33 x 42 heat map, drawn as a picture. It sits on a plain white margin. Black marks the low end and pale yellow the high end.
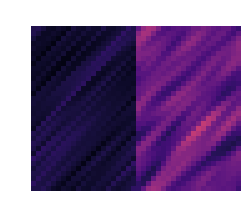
The table splits into one row of 2 panels. Panel 1,1: very low, slanting up to the right, faint in contrast. Panel 1,2: low, slanting up to the right.
